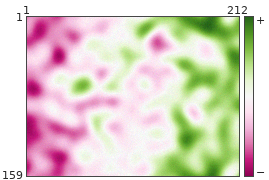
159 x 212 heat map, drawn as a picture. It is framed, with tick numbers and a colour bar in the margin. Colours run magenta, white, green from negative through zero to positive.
Grain: smooth. Slope: up to the right. Lone odd cells: none. Odd rows or columns: none.
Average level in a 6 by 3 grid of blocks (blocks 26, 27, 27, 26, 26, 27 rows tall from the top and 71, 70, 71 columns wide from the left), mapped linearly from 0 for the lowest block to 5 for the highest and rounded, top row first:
0 3 5 | 1 2 4 | 2 2 4 | 1 2 4 | 0 2 4 | 0 3 5
